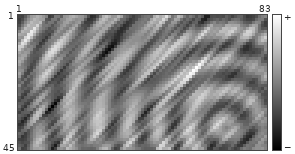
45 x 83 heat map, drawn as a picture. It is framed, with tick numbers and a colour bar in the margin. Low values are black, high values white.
Streaks slant up to the right. Rings spread out from the bottom right. No overall slope runs across the table. The halves do not mirror each other. No row or column stands out. The values follow a bell shape.
